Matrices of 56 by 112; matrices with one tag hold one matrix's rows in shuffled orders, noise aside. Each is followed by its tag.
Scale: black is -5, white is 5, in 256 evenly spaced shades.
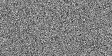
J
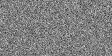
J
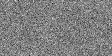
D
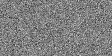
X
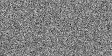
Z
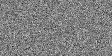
X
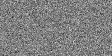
X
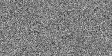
D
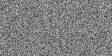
J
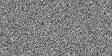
J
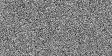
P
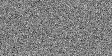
X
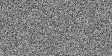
X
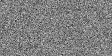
D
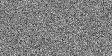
X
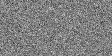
X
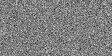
J
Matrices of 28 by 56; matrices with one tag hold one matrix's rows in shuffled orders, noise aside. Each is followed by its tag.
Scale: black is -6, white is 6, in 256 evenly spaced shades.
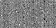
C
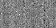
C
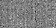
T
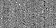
C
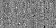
C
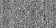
C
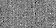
T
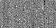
C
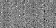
C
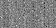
C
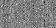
C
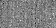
T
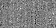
T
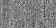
C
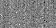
C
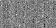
C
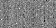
C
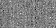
T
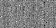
C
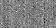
C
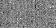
T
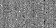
C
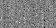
C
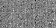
T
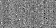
C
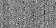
C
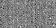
T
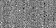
C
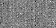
T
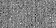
T
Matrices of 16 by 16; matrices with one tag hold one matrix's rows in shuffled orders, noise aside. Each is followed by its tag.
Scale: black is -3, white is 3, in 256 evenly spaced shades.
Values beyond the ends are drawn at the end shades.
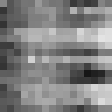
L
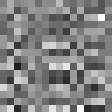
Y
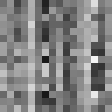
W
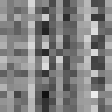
W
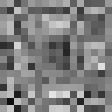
Y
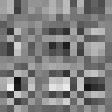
Y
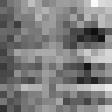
L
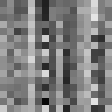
W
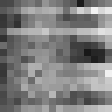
L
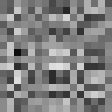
Y
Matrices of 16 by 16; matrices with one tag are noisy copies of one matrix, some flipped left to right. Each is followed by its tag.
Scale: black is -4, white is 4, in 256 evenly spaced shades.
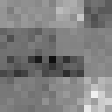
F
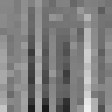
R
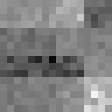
F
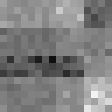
F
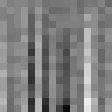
R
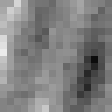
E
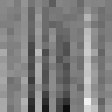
R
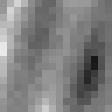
E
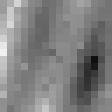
E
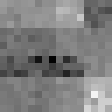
F
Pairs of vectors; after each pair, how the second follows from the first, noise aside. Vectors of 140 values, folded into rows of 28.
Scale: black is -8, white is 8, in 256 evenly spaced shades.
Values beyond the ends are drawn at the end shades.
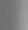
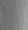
copied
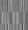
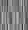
scaled up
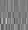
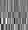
scaled up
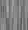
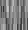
scaled up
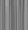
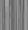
copied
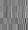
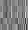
scaled up
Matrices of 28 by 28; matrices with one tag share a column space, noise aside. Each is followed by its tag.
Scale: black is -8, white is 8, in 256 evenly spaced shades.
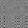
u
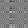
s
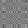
s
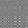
u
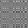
s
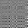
u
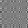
s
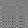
u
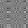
s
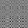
u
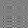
u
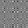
s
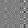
s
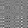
u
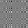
s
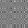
s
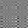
u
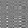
u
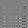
u
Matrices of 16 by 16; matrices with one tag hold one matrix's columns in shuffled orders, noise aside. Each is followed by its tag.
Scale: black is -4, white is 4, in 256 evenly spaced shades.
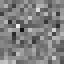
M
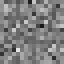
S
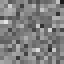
S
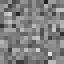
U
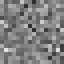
S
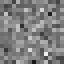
U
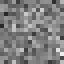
U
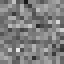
S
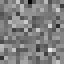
S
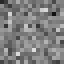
U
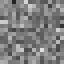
S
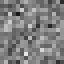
U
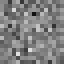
U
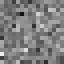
U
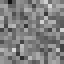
S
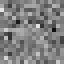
M
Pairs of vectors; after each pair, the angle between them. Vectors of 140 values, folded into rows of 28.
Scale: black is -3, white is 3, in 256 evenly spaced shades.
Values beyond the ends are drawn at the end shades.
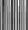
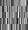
partly aligned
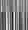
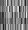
partly aligned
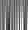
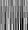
nearly opposite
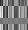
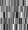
partly aligned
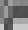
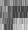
nearly parallel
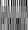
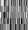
partly aligned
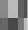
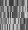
partly opposed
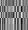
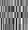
nearly opposite
